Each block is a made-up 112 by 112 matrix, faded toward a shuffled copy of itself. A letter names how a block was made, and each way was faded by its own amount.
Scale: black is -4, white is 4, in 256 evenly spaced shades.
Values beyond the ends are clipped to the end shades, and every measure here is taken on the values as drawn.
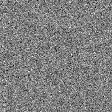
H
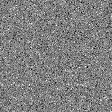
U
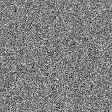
H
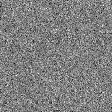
H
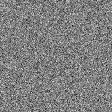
H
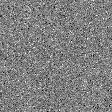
U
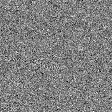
H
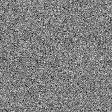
H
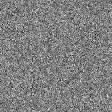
H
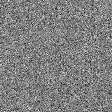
H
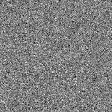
H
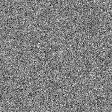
H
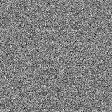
H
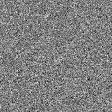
H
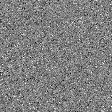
U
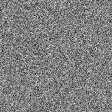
H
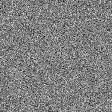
H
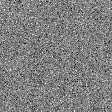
U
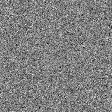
H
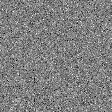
U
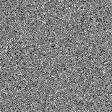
U
